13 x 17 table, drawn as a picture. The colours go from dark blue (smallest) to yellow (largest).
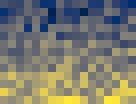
The ninth with the highest average is the bottom middle. The field climbs toward the bottom. No regular stripes run through it.
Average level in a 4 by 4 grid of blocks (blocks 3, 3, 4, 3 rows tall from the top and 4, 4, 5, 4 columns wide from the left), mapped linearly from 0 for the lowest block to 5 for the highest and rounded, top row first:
0 0 0 0 | 2 2 2 1 | 3 3 3 3 | 4 5 4 5
